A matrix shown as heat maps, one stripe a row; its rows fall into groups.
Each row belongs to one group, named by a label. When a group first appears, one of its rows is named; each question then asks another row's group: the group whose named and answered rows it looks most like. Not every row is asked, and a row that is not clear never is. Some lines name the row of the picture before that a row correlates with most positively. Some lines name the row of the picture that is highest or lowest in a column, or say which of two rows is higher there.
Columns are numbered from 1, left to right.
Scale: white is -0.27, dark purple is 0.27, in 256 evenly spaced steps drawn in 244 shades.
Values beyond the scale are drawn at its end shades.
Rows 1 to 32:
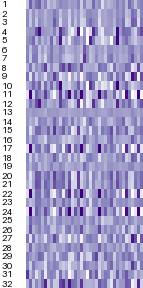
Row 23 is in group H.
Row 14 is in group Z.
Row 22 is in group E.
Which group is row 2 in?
Z
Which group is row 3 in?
Z
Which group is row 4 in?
H
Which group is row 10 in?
H
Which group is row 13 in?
Z
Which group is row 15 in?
H
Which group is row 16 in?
Z
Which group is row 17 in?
E
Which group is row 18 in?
Z
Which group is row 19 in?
Z
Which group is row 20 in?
H
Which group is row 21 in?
H
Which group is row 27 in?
Z
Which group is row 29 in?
H
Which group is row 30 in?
Z
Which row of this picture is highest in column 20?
7
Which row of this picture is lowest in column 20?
14
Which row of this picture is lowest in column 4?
31
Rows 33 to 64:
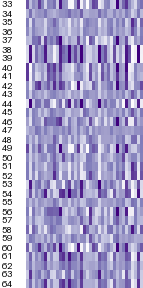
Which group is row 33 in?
H
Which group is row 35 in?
Z
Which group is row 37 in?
H
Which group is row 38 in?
E
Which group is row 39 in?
E
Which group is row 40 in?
H
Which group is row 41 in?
H
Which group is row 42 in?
H
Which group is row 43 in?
Z
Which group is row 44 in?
E
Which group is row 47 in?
H
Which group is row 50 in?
Z
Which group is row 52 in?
Z
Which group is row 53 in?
E
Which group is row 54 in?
E
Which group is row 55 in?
Z
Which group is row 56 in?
H
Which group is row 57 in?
H
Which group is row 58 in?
Z
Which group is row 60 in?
H
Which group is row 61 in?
E
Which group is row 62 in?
E
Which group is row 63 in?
E
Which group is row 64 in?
E
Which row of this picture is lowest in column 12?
52
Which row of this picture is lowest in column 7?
58
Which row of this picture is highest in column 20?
58
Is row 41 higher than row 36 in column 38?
Yes
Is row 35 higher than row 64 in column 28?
Yes
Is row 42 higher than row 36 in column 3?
No
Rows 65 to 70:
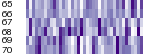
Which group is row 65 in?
Z
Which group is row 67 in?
E
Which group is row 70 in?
H
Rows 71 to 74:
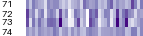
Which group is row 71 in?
Z
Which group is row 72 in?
H
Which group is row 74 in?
Z
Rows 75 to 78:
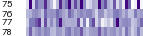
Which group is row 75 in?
E
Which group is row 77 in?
H
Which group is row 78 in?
E
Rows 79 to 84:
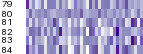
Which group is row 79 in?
H
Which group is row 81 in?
Z
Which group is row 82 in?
H
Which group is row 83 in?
Z
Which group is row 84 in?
H
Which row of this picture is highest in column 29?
83
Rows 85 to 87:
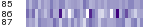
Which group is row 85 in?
Z
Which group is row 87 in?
Z
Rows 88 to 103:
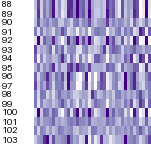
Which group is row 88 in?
E
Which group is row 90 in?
E
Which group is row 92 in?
E
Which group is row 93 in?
H
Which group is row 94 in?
Z
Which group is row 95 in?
E
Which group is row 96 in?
H
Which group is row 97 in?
H
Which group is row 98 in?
Z
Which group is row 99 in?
Z
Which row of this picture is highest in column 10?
94
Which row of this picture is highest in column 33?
94
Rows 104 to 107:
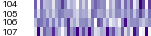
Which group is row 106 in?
H
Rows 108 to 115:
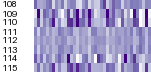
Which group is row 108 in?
H
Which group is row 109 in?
E
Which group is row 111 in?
Z
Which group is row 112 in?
Z
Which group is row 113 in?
Z
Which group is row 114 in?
H
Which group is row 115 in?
E
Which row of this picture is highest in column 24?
108
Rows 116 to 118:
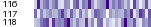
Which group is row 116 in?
E
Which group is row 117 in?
Z
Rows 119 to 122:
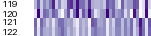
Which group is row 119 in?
E
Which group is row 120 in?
E
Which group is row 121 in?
Z
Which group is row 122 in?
Z
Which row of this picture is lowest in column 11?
119
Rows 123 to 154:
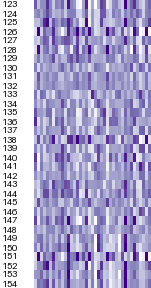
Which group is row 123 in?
H
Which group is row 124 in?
H
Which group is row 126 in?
E
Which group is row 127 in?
H
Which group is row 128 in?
E
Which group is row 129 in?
E
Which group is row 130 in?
Z
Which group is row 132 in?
E
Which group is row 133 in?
Z
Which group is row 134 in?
Z
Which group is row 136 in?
H
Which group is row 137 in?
Z
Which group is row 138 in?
E
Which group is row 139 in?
Z
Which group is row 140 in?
H
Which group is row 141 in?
Z
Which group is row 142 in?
Z
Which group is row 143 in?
H
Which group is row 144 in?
H
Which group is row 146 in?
Z
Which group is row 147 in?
H
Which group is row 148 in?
Z
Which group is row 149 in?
H
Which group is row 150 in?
H
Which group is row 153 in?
H
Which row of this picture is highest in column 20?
133
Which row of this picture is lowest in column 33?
128
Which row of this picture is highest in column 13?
138
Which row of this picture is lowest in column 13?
128
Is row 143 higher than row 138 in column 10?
Yes
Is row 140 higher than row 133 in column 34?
Yes
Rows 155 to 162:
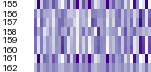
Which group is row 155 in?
E
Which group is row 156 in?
Z
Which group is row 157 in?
Z
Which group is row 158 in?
H
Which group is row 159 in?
Z
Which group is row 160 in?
Z
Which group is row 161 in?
E
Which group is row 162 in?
E
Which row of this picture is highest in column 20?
157
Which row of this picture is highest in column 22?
158
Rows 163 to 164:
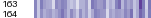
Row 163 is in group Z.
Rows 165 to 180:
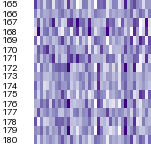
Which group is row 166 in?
Z
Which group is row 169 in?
Z
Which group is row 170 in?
H
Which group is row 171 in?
E
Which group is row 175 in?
Z
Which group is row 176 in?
H
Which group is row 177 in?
E
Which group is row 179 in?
H
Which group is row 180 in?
Z
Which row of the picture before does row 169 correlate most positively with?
164
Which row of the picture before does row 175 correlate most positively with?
164
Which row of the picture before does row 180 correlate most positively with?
164
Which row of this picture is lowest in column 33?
168
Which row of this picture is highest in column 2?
168
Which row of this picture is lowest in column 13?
168
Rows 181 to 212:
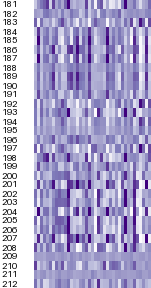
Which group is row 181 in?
H
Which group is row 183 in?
Z
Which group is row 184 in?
E
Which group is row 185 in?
E
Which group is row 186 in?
E
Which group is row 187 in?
E
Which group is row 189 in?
E
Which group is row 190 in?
E
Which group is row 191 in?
E
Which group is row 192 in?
Z
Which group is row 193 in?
H
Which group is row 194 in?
Z
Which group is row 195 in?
Z
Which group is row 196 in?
E
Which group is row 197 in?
Z
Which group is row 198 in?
H
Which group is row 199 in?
E
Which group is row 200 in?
H
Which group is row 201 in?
E
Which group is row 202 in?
H
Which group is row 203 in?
H
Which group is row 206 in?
H
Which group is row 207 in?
E
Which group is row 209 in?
Z
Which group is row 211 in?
Z
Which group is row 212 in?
H
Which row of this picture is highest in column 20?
197
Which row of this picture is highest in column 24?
210
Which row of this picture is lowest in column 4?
212
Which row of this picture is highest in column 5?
198
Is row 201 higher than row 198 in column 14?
Yes
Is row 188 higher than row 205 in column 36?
Yes
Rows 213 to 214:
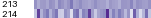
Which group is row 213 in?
Z
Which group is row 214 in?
E
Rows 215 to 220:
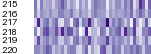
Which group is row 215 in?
Z
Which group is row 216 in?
Z
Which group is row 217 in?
E
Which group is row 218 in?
H
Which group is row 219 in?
E
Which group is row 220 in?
H
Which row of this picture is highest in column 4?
218
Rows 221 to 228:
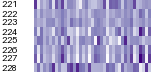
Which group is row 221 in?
H
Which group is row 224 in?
Z
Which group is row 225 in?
H
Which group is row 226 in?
Z
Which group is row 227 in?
Z
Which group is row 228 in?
E
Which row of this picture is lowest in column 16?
221
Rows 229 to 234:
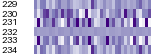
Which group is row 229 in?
Z
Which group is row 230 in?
H
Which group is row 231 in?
E
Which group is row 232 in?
Z
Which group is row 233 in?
E
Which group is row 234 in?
Z
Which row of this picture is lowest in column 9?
233
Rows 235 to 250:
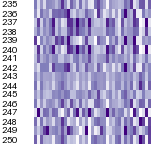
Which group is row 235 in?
Z
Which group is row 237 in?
E
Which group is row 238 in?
E
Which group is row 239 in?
H
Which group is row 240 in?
E
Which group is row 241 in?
E
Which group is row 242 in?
H
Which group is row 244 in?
Z
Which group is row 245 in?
H
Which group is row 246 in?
Z
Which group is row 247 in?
E
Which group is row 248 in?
Z
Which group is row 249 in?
H
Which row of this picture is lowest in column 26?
249
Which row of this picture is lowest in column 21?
239
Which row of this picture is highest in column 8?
239
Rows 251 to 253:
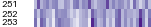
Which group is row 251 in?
E
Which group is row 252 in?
Z
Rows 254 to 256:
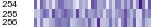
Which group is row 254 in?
Z
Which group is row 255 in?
H
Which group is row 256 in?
H
